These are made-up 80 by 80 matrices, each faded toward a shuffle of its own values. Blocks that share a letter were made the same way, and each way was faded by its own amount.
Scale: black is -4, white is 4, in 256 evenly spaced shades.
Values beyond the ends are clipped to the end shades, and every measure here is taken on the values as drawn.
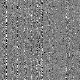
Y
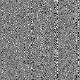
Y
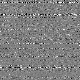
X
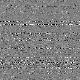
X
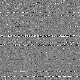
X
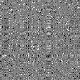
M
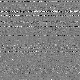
X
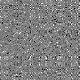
M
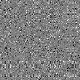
M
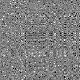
M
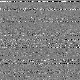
X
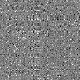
M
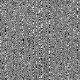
Y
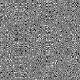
M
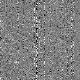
Y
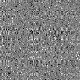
M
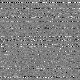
X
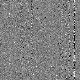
Y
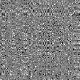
M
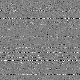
X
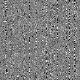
Y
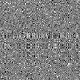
M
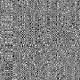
M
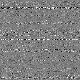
X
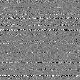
X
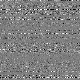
X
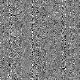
Y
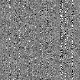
Y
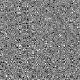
M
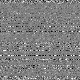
X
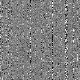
Y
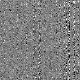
Y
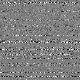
X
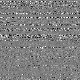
X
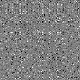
M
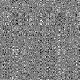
M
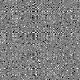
M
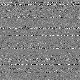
X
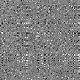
M
